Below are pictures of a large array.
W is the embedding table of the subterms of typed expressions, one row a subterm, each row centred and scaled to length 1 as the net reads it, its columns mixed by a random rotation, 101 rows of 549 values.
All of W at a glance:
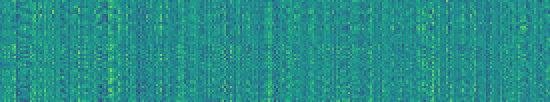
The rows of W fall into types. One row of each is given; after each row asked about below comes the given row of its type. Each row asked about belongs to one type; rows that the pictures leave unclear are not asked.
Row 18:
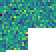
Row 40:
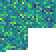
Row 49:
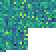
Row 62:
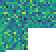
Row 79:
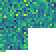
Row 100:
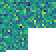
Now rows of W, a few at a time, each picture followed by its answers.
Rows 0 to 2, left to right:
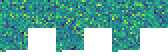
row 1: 100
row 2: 40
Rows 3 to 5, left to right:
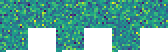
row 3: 100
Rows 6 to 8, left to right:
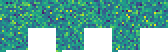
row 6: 40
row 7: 79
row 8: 100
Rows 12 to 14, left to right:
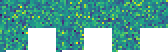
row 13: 49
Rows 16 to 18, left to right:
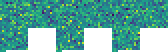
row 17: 100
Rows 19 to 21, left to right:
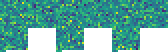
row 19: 40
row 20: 100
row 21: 40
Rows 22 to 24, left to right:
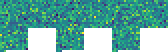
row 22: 62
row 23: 18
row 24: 18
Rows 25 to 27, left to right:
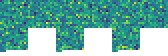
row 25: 49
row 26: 40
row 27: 40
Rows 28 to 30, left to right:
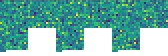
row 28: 49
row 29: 49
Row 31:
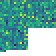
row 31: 49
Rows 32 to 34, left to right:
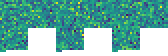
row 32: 40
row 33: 49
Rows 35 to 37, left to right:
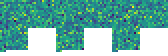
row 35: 18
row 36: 62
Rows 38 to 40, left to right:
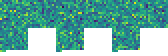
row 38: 79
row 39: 62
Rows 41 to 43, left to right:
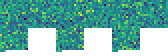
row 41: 62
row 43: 40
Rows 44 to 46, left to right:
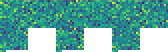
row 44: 79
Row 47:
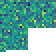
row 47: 100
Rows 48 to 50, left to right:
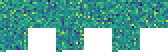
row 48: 79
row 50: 100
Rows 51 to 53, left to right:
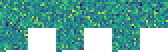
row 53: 100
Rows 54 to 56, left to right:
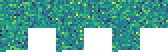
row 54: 40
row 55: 49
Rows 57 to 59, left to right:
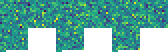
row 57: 100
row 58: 40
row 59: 40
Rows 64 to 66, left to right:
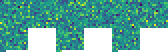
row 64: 49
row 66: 100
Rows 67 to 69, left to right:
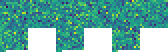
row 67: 62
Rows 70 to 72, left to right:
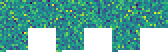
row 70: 79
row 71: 79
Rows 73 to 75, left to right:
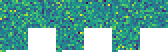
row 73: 79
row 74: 79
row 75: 40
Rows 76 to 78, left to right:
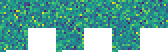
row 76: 100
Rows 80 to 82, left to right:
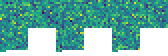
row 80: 40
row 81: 18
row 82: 40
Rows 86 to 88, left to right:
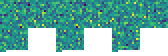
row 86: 100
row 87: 100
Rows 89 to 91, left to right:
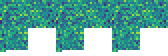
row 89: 18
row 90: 18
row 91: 18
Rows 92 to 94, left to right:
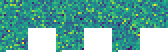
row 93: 62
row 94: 100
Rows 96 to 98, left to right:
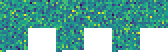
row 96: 79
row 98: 18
